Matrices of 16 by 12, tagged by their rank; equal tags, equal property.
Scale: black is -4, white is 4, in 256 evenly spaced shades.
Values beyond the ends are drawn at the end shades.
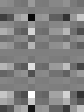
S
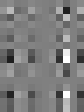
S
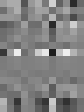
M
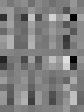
M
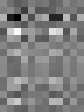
M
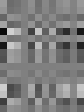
S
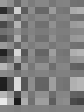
S
